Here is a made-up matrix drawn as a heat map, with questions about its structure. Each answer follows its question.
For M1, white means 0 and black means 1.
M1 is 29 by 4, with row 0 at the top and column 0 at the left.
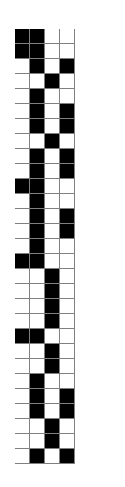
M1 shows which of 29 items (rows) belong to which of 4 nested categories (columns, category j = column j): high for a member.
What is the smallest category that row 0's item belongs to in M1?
0
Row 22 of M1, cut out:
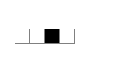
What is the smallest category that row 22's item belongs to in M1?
2
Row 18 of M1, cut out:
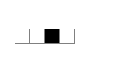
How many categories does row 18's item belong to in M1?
1
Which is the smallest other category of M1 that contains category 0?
1
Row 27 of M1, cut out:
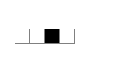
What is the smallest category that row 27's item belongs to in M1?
2
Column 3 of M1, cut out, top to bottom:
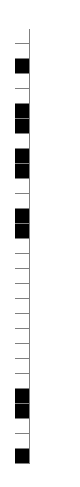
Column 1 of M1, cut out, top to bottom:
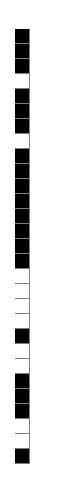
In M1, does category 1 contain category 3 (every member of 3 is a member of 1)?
yes
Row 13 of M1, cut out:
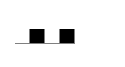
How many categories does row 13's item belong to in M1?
2
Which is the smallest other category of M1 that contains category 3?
1
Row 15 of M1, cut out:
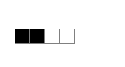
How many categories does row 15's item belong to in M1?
2
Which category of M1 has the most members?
1
